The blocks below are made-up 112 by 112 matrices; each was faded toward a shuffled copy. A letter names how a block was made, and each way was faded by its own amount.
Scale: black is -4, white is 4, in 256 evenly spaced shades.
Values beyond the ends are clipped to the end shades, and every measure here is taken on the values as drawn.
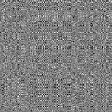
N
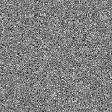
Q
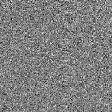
Q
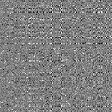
N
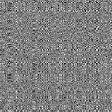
N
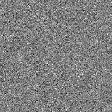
Q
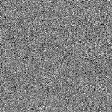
Q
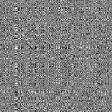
N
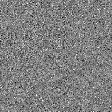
Q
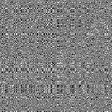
N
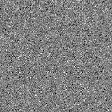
Q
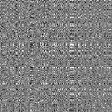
N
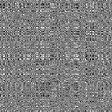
N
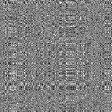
N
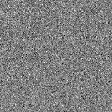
Q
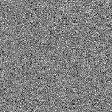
Q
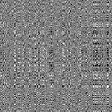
N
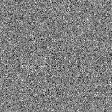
Q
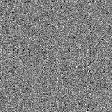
Q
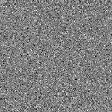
Q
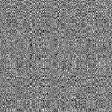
N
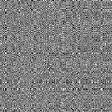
N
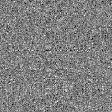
Q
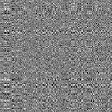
N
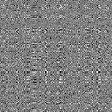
N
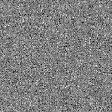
Q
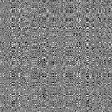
N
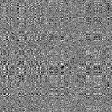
N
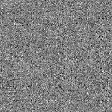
Q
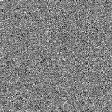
Q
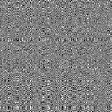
N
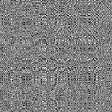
N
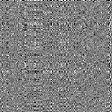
N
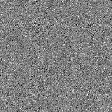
Q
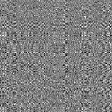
N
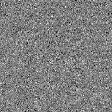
Q
